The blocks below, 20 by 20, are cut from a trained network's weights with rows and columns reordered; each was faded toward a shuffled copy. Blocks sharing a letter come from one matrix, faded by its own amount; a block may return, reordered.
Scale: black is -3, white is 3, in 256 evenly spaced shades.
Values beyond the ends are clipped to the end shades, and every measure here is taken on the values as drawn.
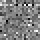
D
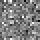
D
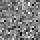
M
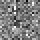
D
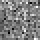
M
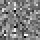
D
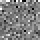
D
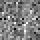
M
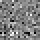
D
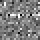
D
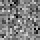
M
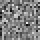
M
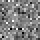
M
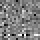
D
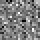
M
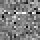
D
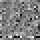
D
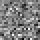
M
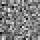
M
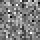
M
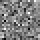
D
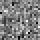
M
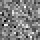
M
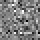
D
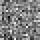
M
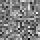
D
